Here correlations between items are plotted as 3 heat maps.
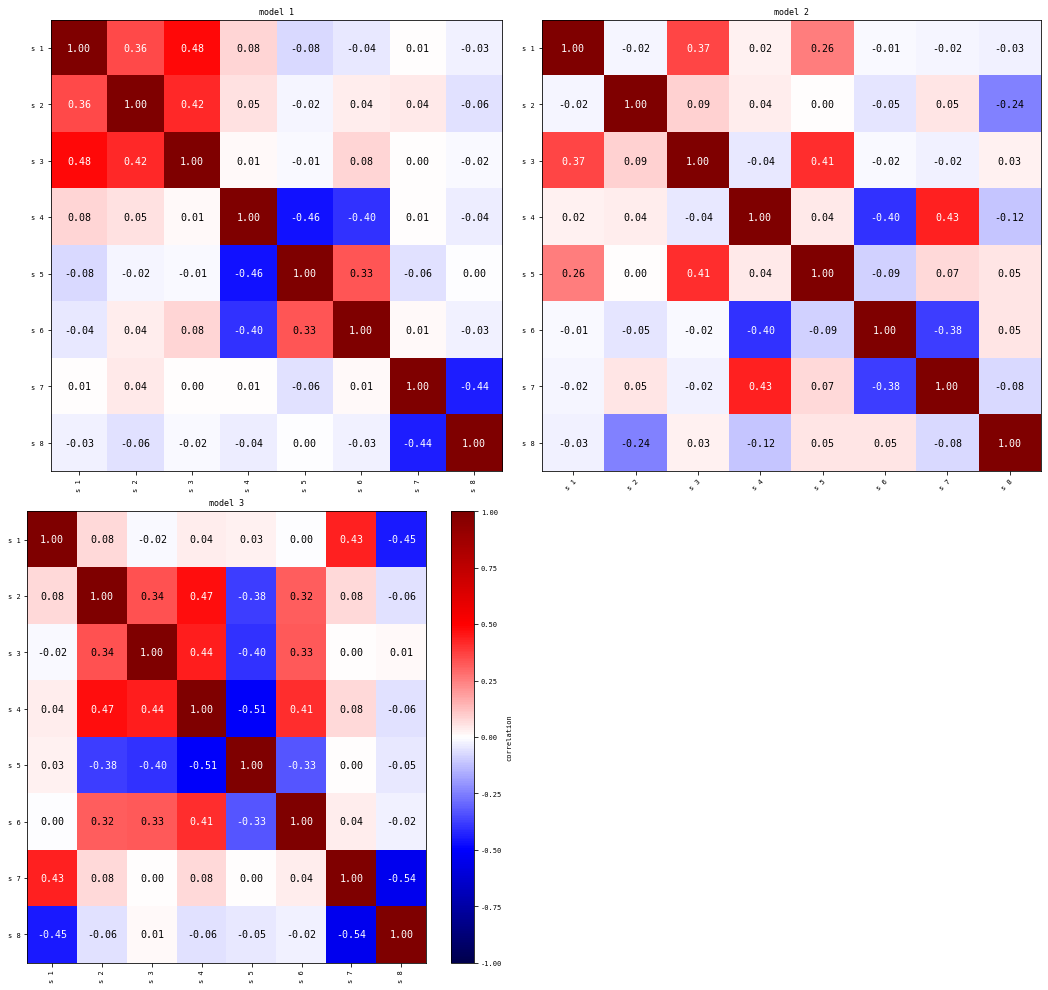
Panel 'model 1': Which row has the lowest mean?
s 4
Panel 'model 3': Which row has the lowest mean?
s 5
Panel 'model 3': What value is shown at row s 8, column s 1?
-0.45
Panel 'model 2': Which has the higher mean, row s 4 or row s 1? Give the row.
s 1
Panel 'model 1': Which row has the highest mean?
s 3
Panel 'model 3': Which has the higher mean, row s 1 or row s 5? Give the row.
s 1
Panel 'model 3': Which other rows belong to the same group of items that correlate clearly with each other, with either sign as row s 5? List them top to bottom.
s 2, s 3, s 4, s 6
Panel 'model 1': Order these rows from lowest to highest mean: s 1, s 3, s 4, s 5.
s 4, s 5, s 1, s 3
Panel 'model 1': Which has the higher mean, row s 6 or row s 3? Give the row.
s 3
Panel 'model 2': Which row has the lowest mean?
s 6
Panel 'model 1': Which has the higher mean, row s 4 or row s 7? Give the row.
s 7
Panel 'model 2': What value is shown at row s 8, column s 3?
0.03
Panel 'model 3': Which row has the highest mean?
s 4
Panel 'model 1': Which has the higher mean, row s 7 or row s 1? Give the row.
s 1
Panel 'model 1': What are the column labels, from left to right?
s 1, s 2, s 3, s 4, s 5, s 6, s 7, s 8
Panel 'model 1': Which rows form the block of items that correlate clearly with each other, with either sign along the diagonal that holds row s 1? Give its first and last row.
s 1 to s 3
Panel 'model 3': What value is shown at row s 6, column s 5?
-0.33
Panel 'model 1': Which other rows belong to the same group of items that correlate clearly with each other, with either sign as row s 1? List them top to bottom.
s 2, s 3
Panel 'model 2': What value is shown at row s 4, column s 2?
0.04
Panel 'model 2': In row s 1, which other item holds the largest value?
s 3
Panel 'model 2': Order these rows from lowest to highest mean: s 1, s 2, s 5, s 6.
s 6, s 2, s 1, s 5
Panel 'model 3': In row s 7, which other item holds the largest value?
s 1
